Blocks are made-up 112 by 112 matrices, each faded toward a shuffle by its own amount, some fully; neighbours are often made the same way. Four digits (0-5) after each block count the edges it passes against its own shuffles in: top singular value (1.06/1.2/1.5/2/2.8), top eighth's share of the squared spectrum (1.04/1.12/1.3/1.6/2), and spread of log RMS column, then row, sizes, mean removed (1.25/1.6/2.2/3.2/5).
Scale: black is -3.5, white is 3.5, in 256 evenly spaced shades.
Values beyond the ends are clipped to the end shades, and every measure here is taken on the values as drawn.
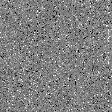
1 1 2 0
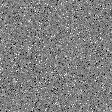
0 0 0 0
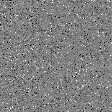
1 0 0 0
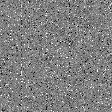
1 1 2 0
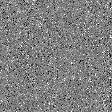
1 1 2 0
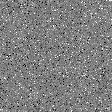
0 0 0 0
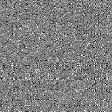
4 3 2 2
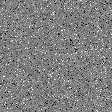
0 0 0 0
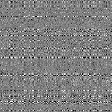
5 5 3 4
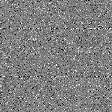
4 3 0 2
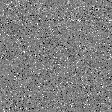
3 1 0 1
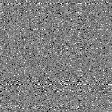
4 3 1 3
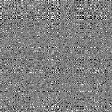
5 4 3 4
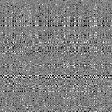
5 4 2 4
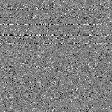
4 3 1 3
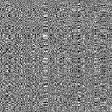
5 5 3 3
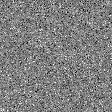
2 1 0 0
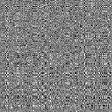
5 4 3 3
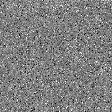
3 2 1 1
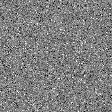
3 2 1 0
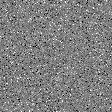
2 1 0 0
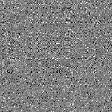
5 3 2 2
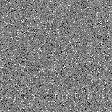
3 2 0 1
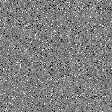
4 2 0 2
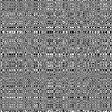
5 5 4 4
